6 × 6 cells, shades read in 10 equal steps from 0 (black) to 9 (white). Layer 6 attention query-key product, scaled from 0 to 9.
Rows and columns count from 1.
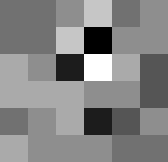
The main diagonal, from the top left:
4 4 1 5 3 4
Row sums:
29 25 30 31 24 29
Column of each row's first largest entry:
4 3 4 1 3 1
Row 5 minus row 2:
0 1 -1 1 -2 0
